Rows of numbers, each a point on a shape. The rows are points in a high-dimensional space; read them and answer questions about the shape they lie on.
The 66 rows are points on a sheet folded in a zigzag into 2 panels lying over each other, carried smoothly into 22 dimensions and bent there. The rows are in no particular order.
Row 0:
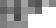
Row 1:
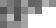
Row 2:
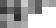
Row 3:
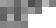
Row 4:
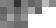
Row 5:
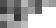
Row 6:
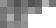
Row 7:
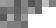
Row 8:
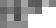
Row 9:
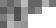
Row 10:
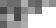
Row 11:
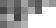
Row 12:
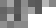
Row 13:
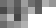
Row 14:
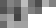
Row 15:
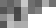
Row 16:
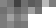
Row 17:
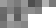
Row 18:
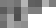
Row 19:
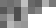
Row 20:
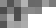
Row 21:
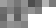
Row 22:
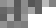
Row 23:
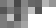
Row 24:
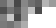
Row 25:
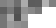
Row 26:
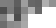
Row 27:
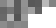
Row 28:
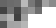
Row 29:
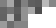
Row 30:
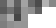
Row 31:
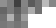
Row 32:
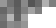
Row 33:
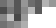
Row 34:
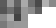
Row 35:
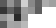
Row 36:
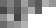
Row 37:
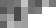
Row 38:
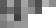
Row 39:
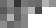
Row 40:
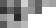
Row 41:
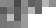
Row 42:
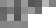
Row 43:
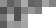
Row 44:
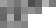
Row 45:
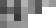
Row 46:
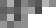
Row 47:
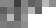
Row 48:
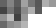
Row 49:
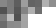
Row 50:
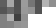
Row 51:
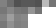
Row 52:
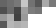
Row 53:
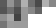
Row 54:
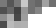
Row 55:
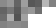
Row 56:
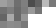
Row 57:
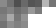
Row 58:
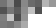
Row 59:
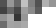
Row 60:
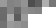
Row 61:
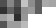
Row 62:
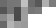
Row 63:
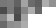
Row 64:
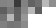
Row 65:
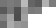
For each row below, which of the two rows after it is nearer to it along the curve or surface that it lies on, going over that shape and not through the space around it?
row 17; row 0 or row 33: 0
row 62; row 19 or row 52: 19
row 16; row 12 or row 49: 49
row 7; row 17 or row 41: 17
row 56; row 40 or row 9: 9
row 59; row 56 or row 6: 56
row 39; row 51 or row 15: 51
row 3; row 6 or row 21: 21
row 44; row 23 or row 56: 56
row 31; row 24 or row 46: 24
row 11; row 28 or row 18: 28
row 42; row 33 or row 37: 37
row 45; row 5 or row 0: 0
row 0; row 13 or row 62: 62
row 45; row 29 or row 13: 29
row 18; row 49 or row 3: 3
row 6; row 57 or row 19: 57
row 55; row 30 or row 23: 30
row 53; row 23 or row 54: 54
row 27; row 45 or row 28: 45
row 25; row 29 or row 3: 3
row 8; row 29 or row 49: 29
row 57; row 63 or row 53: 63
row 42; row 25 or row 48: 25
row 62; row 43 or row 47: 43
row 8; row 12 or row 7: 12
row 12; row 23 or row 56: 56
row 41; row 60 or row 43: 43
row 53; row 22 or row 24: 22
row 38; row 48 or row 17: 17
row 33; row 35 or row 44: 35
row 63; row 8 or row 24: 24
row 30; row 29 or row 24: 29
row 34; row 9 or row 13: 9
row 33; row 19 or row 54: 54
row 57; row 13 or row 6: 6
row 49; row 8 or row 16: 16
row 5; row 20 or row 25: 20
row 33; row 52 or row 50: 52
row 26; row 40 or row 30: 40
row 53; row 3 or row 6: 3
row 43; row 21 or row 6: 6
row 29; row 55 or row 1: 55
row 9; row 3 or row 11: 3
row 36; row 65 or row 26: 26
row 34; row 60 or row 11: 60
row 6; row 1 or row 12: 1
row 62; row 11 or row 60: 60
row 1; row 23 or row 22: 23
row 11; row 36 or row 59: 36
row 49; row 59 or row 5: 5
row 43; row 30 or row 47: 47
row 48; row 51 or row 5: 5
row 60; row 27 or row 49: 27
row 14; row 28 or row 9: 9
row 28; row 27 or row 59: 59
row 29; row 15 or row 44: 44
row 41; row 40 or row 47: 47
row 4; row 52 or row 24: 24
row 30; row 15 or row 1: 15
